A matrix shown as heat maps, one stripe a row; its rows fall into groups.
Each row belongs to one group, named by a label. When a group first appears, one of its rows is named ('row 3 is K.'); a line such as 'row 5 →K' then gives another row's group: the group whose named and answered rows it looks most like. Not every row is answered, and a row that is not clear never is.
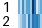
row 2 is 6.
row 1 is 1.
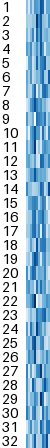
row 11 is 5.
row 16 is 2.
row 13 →2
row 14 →1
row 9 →6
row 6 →1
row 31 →1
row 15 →2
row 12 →1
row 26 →5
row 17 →2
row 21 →6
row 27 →6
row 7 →5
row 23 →6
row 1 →1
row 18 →6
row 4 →1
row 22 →5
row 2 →6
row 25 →2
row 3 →6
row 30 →5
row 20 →2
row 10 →2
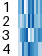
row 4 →6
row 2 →6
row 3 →5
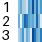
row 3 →1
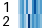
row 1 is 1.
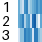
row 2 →1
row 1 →5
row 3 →2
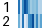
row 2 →6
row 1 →2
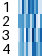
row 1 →6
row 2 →1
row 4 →1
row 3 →1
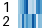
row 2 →1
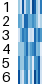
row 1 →1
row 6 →5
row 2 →2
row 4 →2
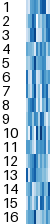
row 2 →5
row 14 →1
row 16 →5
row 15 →1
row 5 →2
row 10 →6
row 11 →6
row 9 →1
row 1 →2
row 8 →5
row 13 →2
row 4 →6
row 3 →5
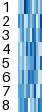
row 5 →1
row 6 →6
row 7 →1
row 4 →2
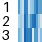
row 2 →2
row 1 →5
